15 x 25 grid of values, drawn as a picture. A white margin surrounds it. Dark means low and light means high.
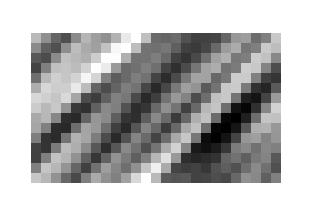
The grain runs diagonally up to the right. Neither half mirrors the other. Overall the values sit about 50% of the way up the scale. The ninth with the highest average is the top left.
